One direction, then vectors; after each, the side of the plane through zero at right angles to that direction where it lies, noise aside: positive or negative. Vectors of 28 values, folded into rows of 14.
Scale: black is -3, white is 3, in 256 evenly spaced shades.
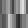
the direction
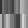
positive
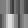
positive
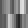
positive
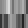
positive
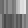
positive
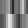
positive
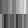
positive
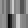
negative
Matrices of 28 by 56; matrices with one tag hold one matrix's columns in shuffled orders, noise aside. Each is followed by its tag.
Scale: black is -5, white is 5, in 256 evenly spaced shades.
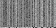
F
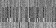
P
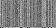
F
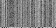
F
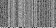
F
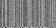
F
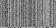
F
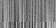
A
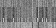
P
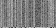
F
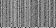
F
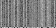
F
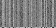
F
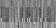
P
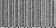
F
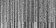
A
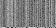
F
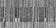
P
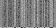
F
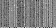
F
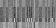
P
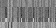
P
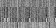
P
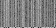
F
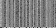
F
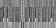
P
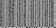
F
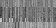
P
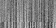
A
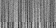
A
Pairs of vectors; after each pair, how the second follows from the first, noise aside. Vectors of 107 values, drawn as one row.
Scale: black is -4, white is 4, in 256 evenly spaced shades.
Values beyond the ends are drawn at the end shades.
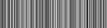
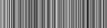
sign-scrambled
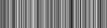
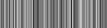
sign-scrambled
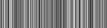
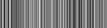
sign-scrambled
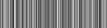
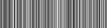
sign-scrambled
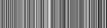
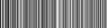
reversed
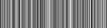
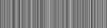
shrunk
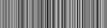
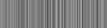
shrunk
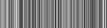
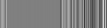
partly zeroed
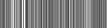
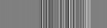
partly zeroed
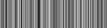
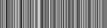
sign-scrambled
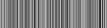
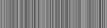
shrunk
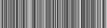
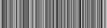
sign-scrambled
